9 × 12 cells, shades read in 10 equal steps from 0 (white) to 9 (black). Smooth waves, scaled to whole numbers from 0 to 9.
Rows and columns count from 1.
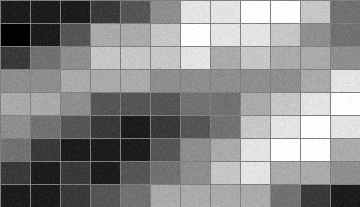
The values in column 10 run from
0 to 5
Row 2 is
9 8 6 3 3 2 0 1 1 2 4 5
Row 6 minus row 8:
-3 -3 -1 -1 2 2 2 3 1 -2 -3 -3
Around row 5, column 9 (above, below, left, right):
4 2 5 2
